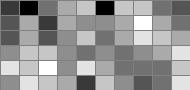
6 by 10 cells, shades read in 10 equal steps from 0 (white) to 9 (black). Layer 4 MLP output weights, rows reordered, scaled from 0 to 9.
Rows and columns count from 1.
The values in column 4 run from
3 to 4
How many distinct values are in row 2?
6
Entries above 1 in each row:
10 9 9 9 7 8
